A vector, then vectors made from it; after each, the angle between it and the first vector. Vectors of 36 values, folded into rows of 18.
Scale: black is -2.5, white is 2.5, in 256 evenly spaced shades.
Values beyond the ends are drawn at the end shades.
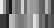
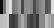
nearly opposite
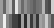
partly opposed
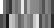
nearly parallel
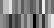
partly opposed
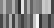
partly aligned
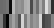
partly aligned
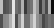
partly aligned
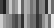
partly opposed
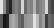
nearly parallel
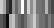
nearly parallel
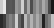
partly aligned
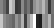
orthogonal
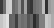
nearly opposite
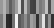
orthogonal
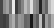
orthogonal
